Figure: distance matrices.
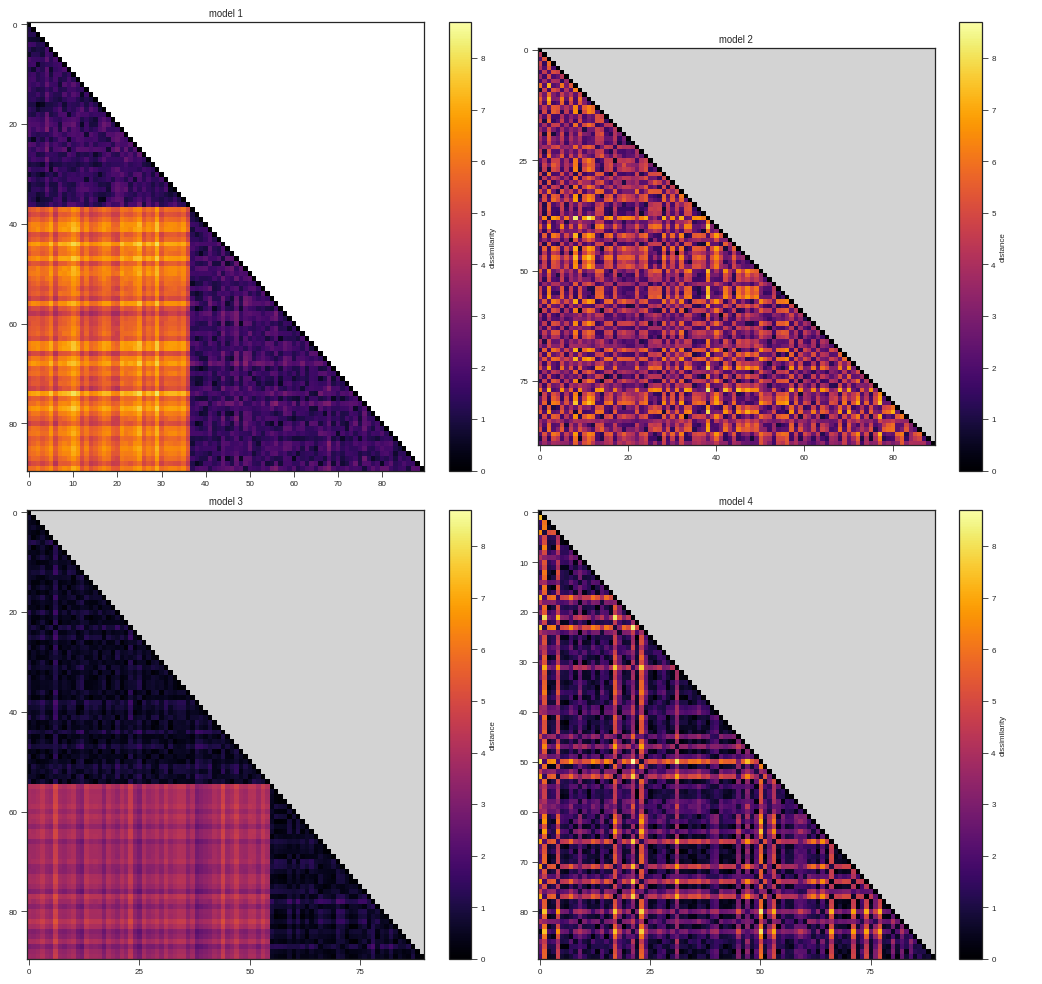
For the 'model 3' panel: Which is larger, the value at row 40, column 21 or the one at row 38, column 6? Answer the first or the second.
the second
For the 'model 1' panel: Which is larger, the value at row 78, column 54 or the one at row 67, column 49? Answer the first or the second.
the second
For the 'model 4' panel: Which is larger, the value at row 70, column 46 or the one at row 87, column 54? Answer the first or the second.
the second
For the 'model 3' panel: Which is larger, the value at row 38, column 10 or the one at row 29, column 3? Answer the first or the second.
the first
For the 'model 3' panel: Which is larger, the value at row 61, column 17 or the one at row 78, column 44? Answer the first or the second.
the second
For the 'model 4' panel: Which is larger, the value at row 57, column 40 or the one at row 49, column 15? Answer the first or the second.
the second
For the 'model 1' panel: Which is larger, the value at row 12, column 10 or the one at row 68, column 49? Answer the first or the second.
the second
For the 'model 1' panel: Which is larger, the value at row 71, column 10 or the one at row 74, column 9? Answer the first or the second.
the second
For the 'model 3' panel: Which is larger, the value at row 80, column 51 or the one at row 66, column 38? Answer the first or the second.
the first
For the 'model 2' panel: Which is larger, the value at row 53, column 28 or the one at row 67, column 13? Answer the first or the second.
the first
